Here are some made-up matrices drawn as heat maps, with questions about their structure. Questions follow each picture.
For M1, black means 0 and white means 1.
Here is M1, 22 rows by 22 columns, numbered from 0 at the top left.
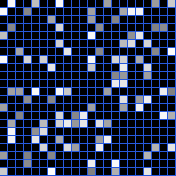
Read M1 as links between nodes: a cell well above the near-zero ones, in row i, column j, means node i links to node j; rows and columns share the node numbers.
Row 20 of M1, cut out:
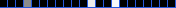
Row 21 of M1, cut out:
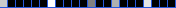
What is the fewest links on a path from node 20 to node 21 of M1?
2
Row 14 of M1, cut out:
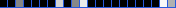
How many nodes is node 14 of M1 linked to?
6
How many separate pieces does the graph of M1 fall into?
1
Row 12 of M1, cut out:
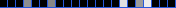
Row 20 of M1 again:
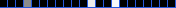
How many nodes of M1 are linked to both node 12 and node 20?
1
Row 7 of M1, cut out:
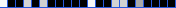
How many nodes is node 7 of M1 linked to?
7
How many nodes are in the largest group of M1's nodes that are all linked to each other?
3
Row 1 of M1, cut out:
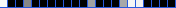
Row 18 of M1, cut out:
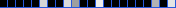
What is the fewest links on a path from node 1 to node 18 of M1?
3
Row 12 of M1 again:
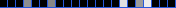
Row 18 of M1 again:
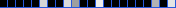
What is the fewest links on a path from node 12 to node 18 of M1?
1
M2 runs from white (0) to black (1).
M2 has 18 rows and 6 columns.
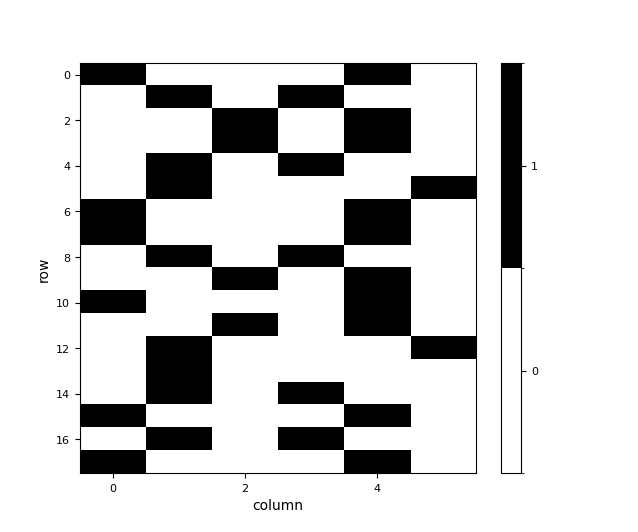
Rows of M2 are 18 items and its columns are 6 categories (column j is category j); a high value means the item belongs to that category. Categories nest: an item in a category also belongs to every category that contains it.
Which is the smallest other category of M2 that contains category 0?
4
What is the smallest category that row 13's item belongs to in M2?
1
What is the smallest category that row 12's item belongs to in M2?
5
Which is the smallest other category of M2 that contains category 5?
1
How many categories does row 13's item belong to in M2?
1
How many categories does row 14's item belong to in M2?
2
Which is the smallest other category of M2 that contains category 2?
4
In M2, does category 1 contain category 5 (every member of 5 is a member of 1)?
yes
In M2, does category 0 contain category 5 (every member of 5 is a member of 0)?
no
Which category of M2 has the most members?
4
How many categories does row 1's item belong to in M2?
2
